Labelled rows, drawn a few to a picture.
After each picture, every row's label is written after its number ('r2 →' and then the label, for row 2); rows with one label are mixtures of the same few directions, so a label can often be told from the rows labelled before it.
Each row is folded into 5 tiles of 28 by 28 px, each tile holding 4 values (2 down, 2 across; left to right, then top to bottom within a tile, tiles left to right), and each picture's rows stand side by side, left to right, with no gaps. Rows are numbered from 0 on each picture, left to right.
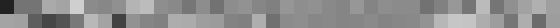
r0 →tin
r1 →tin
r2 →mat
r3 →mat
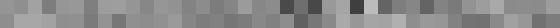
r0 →mat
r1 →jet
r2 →mat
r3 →tin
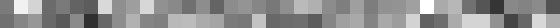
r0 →jet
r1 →tin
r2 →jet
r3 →tin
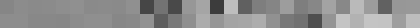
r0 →tin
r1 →mat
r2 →jet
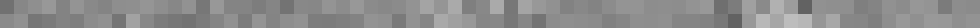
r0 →tin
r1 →mat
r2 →tin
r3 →mat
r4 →tin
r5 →jet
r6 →jet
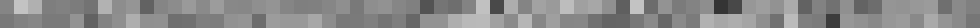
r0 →jet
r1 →tin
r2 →jet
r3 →mat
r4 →mat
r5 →jet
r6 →jet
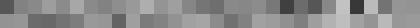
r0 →tin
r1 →tin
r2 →mat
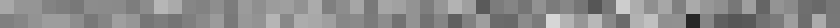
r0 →tin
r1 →jet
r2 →mat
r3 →tin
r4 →tin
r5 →mat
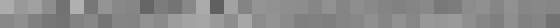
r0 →mat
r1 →mat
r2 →mat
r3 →jet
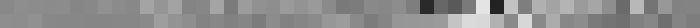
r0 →jet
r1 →mat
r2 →tin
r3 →mat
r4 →mat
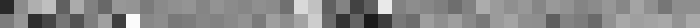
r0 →tin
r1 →tin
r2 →jet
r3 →tin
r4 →jet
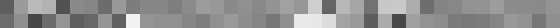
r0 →tin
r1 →tin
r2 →mat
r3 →tin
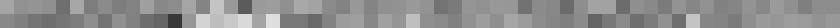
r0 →mat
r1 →jet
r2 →jet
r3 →jet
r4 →tin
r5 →jet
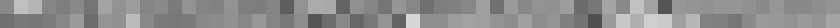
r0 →jet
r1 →mat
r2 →tin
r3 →mat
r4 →jet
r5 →jet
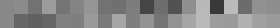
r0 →mat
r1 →mat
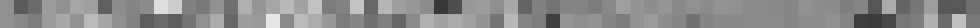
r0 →jet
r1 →jet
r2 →mat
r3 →jet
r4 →tin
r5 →jet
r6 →mat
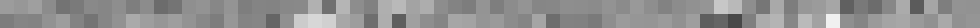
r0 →tin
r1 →jet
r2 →mat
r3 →tin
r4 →jet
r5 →jet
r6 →mat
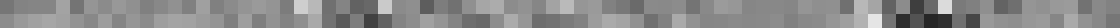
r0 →mat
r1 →mat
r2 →jet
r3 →tin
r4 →tin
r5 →jet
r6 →jet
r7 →jet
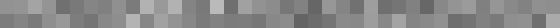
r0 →tin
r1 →mat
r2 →mat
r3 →tin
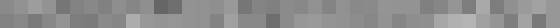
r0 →tin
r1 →jet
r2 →mat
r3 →mat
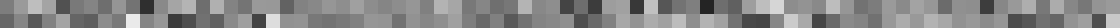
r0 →tin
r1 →tin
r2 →tin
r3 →jet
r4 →mat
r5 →tin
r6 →jet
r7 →tin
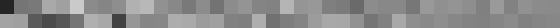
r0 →tin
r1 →tin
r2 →tin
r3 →mat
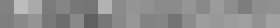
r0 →jet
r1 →jet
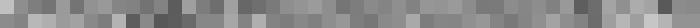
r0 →tin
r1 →mat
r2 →tin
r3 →tin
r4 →jet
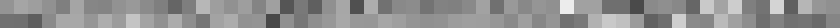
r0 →jet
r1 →tin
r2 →mat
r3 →mat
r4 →tin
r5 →mat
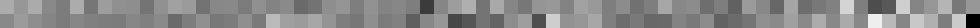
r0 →mat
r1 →tin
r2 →jet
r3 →tin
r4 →jet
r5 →mat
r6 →tin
